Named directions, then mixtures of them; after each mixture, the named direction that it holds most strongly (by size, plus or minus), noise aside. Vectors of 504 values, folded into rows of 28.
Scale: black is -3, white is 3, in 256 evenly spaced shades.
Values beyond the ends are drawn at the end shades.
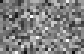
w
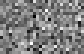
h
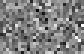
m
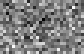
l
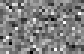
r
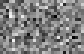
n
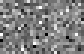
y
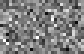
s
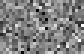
m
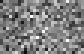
w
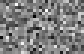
h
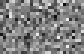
n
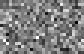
s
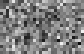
n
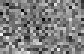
l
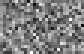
m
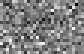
l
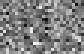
l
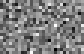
r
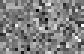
m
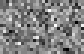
s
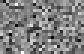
h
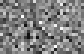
h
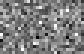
y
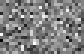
y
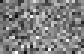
w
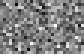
m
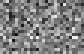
n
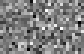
h
